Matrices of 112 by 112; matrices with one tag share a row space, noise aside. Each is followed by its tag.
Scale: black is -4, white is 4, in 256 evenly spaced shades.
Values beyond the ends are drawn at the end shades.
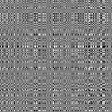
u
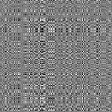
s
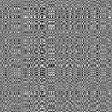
s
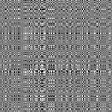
s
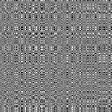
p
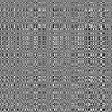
u
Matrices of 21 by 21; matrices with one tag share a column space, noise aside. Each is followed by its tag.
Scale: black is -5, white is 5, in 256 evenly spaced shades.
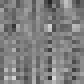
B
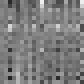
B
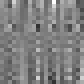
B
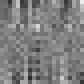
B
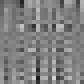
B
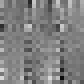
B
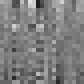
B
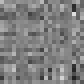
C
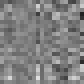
C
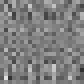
C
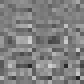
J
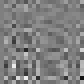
J
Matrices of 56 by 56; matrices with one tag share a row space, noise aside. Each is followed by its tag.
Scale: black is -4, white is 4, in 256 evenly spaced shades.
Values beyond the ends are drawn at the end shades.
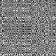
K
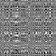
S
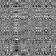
S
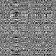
S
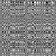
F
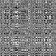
S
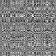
F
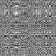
S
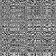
F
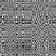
K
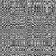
F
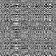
S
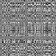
F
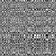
F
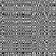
K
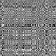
K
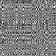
K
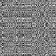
K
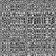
F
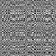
F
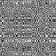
K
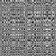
F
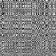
K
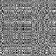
K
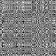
K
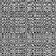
F
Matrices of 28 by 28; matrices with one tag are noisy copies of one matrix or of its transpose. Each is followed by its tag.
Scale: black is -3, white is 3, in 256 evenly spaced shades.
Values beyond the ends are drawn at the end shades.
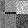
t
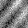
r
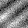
r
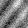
r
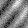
r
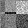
t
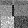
t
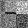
t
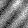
r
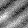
r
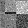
t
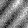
r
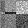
t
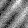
r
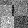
t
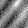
r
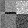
t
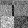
t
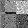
t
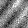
r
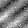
r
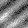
r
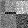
t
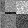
t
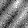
r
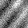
r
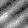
r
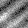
r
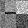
t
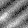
r
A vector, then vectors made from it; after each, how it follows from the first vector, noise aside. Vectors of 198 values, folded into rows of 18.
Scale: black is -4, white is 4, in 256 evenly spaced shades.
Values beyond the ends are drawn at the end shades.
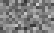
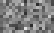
sign-scrambled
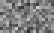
reversed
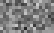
sign-scrambled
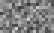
reversed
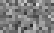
sign-scrambled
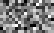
scaled up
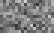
sign-scrambled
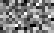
scaled up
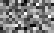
scaled up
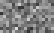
reversed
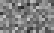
reversed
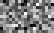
scaled up
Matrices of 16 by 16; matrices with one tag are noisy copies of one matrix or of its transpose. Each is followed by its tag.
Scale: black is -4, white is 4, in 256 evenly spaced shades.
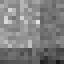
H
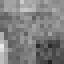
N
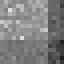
H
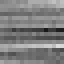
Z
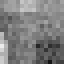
N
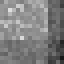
H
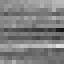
Z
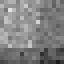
H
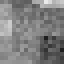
N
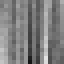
Z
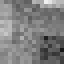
N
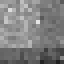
H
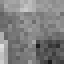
N
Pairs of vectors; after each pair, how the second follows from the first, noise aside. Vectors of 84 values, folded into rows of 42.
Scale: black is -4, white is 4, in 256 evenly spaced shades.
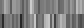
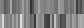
negated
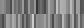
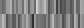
negated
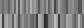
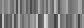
negated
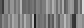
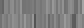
shrunk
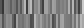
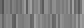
shrunk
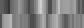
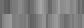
shrunk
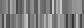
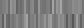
shrunk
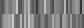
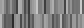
negated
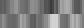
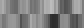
negated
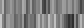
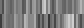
negated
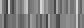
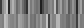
negated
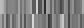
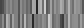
negated
